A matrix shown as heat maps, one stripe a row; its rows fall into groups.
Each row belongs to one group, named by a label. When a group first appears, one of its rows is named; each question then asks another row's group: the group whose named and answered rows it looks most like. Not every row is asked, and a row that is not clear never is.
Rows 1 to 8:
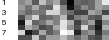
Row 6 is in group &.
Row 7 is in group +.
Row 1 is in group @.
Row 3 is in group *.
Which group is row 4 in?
&
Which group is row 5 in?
&
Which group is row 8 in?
&
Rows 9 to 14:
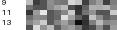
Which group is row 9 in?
+
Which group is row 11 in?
&
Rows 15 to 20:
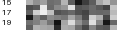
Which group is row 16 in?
&
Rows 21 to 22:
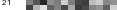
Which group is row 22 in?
&
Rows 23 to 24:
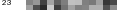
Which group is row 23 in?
+
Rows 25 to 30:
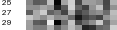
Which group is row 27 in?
&
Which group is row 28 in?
@
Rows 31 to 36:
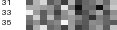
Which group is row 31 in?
&
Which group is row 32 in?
@
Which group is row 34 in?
@
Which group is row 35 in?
*
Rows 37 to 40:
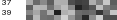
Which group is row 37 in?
*
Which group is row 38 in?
*
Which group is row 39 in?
@
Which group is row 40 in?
*
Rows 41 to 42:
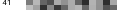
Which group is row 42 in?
+
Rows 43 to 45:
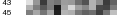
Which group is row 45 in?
@
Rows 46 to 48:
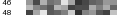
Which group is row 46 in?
*
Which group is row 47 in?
*
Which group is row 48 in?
&
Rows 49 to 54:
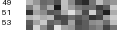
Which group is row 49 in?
*
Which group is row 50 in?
@
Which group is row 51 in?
&
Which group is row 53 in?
&
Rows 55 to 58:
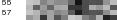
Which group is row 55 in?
@
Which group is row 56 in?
*
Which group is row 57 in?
@
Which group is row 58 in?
+
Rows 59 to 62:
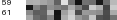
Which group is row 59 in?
@
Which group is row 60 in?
&
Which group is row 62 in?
+
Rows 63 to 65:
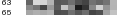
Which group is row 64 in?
*
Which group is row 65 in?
@
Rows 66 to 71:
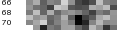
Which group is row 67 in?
*
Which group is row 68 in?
@
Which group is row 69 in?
*
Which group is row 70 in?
*
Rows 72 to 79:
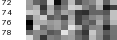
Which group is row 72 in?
+
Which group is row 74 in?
@
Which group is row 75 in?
&
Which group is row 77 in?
&
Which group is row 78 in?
*
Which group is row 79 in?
+
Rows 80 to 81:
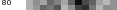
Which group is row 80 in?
*
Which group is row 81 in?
*
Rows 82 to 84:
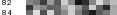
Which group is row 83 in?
&
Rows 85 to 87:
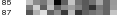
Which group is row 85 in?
+
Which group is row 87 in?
&
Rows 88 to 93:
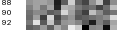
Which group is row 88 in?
+
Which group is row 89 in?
@
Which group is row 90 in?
*
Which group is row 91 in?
@
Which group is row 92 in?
@
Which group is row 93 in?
&
